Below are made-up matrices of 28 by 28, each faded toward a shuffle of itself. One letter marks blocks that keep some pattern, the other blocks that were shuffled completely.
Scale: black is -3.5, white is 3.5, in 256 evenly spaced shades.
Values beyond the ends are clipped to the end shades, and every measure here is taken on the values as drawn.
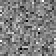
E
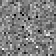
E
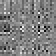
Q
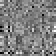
Q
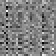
Q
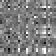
Q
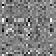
Q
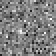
E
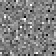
E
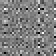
Q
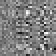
Q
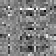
Q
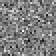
E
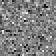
E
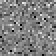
E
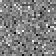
E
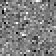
E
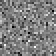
E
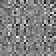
Q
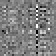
Q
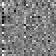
Q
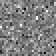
E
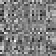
Q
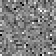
E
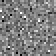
E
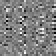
Q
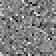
E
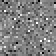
E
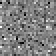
E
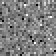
E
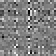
Q
